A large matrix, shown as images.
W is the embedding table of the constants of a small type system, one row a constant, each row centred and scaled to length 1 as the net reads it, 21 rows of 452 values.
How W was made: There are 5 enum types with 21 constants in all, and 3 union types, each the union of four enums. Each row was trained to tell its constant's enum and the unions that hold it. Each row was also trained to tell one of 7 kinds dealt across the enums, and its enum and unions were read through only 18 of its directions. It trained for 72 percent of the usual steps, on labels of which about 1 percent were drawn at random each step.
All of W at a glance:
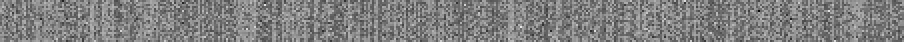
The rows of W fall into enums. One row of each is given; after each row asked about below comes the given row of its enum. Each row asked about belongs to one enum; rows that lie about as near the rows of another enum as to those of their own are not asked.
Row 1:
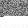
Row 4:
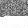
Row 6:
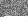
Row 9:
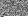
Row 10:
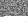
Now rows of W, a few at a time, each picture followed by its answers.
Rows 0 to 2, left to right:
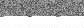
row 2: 10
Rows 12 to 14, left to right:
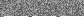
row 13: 4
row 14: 4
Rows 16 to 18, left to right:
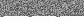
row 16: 10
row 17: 10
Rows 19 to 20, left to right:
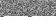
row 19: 4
